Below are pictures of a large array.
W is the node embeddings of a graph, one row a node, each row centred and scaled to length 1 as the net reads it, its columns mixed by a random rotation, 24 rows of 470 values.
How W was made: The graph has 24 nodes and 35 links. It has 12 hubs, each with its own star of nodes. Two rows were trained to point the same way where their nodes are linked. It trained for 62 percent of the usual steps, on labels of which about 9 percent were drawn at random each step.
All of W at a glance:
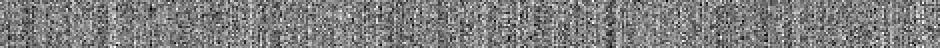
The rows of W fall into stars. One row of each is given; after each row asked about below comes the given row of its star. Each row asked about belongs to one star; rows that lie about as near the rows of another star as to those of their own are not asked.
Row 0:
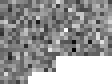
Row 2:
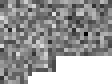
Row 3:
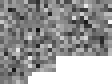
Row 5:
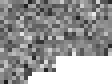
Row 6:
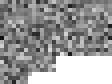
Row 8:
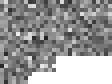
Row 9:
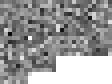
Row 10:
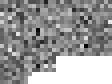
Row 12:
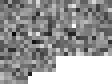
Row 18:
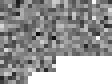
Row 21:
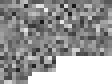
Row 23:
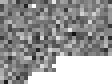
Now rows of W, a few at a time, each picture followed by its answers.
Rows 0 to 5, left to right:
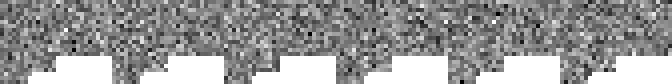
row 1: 23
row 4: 5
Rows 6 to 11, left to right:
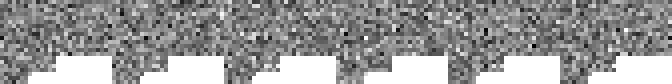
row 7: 8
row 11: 0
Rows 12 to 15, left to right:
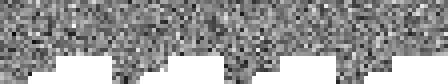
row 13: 6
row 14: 10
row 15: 2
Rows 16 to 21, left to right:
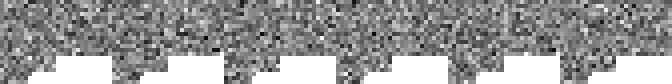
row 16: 21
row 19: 18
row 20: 9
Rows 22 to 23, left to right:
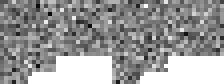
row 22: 3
